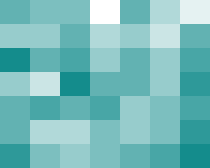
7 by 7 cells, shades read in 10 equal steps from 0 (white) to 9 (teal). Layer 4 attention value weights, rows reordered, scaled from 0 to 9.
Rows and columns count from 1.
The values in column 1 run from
4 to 9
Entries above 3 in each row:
4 5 7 6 7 5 7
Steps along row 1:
down same down up down down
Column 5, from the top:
6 4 6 6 4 4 6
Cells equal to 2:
2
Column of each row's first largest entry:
1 3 1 3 2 7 7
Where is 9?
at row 3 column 1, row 4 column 3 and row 7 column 7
